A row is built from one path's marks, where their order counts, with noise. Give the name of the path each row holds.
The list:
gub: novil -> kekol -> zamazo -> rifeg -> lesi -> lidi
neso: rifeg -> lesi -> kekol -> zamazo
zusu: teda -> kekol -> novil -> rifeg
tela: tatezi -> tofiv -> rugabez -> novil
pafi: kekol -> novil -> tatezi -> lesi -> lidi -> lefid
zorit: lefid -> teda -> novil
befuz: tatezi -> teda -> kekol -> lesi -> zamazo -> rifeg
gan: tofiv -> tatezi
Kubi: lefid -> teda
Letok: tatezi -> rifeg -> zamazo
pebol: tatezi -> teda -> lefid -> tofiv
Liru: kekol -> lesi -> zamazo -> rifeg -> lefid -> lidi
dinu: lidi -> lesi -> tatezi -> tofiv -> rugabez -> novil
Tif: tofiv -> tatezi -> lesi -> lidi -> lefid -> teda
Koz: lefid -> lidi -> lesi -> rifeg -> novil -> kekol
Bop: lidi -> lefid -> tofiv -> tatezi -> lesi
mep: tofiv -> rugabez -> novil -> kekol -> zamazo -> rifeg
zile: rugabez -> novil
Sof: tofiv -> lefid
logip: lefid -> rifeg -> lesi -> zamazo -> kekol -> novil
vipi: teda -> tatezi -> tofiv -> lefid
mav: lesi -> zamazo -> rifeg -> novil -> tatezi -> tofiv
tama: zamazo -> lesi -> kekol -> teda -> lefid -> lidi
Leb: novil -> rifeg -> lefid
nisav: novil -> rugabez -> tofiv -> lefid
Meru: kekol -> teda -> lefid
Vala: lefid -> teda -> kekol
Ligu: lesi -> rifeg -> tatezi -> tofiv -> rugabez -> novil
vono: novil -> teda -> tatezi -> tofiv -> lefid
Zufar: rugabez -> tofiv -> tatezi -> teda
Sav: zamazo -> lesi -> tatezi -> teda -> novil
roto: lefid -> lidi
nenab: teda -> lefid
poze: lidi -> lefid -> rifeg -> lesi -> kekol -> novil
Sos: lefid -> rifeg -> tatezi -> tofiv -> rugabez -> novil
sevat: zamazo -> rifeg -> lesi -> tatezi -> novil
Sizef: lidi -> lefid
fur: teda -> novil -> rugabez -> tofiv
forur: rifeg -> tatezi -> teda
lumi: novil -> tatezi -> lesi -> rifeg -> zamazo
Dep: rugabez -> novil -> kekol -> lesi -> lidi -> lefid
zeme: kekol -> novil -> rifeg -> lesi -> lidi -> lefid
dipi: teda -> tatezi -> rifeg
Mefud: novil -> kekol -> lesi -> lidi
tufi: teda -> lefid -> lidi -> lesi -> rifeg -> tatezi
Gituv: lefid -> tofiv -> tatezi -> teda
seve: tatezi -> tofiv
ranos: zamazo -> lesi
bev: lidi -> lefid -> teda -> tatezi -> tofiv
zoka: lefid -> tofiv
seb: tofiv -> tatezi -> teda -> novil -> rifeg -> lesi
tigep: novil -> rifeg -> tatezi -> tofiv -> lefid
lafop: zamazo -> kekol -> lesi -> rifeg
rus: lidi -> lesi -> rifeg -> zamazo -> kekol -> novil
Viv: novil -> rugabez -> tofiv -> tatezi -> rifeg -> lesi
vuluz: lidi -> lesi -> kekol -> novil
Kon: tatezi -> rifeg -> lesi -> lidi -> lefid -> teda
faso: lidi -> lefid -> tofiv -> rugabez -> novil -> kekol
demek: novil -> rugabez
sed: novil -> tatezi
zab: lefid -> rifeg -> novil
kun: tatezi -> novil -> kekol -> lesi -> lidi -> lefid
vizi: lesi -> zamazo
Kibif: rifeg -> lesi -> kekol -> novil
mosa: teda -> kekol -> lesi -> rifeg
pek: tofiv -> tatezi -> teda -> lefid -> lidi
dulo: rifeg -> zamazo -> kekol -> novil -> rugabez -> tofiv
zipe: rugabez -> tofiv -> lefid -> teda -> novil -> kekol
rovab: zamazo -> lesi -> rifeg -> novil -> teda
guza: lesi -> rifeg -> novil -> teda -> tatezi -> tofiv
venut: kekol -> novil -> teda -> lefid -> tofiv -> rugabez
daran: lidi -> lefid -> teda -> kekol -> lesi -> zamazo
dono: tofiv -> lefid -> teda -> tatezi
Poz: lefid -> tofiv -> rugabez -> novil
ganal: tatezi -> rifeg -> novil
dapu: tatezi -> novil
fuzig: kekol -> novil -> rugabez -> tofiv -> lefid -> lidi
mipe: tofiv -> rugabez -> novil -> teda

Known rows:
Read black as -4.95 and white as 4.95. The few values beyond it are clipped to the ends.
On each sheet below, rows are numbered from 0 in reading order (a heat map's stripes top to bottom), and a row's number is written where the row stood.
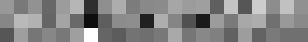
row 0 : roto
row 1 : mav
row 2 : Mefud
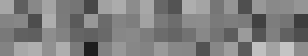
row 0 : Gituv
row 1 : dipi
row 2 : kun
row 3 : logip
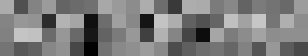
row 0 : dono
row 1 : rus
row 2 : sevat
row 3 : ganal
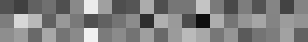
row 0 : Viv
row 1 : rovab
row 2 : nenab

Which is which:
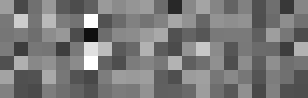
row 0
seb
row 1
mosa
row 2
forur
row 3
mipe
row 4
gub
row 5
pebol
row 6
dapu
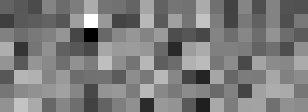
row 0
sed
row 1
demek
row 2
Letok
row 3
pek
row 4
Poz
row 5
dulo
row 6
zab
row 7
Sav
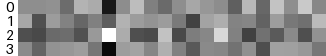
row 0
Koz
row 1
Sof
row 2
nisav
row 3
Sos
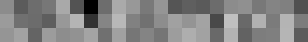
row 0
Kon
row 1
bev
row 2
tufi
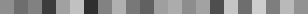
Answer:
Sizef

